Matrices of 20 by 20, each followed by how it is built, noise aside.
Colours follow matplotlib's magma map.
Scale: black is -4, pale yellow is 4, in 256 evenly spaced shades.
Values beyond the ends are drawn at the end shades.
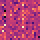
uneven columns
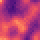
smooth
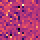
uneven columns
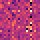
uneven columns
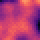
smooth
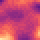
smooth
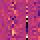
uneven columns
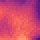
smooth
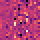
uneven columns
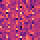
uneven columns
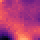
smooth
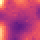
smooth
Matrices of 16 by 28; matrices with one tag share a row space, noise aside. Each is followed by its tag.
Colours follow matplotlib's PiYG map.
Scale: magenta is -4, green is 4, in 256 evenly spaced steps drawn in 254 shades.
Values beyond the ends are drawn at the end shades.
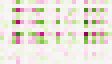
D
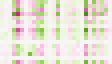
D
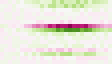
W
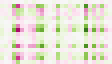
D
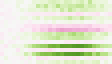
W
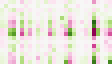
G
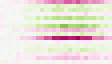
W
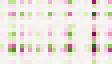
G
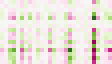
G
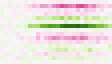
W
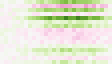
W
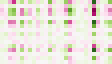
G
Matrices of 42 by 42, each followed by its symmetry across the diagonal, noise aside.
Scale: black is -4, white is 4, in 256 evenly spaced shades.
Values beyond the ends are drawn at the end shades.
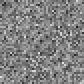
symmetric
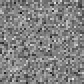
neither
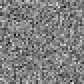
neither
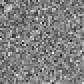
symmetric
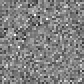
symmetric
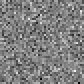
neither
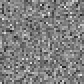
neither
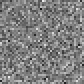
symmetric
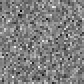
neither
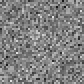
symmetric
